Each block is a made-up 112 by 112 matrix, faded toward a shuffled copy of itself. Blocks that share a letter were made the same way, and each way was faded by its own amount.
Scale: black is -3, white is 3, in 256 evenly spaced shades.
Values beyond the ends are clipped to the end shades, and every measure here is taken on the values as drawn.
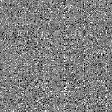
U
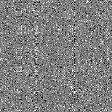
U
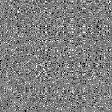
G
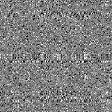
G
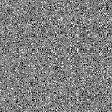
U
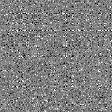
G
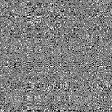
G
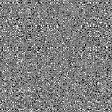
G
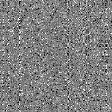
U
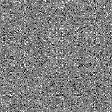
U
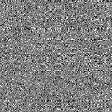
G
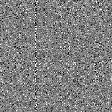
U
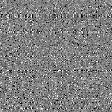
G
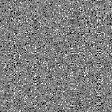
U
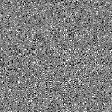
U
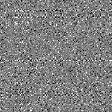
G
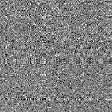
G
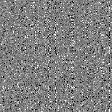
U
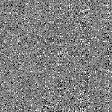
U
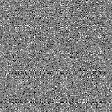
G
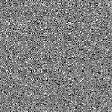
G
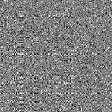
G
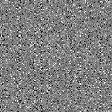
U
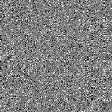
U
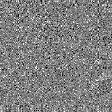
U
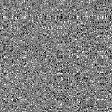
G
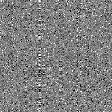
U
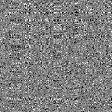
G
